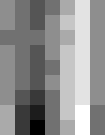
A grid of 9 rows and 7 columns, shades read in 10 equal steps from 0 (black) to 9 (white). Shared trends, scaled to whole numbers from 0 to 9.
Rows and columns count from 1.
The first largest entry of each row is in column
6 6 6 6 6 6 6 6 6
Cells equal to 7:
6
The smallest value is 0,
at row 9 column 3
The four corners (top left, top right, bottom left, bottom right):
5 5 6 4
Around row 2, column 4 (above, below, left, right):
4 5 3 7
